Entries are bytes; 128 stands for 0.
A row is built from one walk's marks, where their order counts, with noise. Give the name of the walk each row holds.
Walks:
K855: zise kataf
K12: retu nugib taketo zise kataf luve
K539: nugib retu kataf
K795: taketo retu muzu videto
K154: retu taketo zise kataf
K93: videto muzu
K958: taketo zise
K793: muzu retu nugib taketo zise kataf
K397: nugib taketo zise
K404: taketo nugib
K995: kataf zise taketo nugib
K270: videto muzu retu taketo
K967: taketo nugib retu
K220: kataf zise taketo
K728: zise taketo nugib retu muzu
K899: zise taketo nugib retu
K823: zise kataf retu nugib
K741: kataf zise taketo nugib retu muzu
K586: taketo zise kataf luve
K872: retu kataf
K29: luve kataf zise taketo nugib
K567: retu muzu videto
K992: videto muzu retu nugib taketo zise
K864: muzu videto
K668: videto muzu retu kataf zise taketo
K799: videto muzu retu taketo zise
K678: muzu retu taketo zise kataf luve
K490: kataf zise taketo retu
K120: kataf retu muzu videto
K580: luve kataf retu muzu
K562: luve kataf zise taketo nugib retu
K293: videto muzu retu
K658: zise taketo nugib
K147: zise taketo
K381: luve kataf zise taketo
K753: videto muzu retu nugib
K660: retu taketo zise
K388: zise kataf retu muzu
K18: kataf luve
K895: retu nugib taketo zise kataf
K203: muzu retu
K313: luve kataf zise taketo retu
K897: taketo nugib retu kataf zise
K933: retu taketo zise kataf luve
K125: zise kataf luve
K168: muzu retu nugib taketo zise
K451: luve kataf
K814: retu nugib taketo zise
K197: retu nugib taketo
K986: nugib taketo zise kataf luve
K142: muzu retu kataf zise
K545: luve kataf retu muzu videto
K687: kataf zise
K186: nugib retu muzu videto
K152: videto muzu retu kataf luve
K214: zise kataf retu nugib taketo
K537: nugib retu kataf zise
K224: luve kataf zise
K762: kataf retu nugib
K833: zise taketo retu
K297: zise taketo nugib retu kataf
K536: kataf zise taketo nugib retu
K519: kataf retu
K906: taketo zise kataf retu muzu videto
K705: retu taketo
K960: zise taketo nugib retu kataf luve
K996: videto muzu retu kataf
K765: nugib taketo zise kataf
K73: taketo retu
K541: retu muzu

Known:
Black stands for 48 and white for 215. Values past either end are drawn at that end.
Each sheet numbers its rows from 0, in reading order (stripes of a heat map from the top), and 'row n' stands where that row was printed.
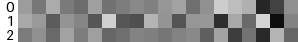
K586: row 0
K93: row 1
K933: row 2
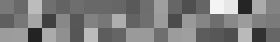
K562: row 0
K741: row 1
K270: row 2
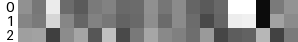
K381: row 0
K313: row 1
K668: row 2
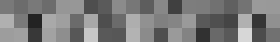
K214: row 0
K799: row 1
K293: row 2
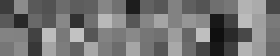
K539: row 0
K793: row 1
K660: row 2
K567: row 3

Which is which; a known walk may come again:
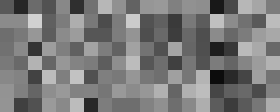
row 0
K793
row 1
K855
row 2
K823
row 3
K567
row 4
K388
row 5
K660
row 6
K906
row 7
K899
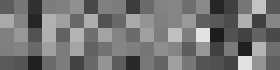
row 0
K895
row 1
K799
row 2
K73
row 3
K933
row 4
K186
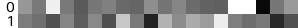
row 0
K381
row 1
K404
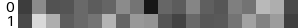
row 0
K539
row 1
K519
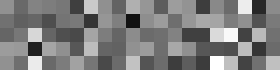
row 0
K864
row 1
K765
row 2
K580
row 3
K270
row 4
K125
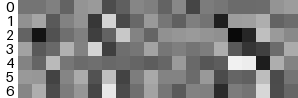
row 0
K214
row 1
K152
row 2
K168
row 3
K833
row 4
K562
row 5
K668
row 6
K996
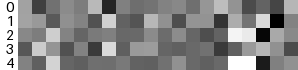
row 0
K658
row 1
K93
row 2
K313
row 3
K120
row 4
K29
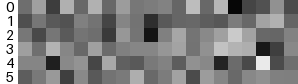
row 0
K705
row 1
K537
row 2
K986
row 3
K586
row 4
K753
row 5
K741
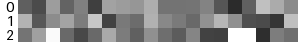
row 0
K142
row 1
K147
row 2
K451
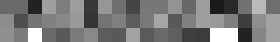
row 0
K814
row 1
K960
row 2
K224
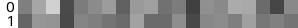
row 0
K220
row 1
K536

